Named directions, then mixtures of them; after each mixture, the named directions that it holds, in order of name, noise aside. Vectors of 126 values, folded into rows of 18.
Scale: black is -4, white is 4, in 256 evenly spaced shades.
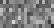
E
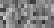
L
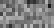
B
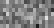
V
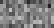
B, E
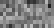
B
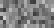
L, V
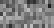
B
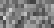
E, L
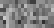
L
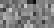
B, L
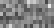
B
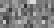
B, L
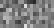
B, L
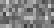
B, V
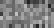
B, V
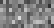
B, E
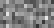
L, V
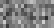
L, V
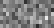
E, V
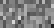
E, L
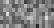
V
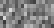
E, L
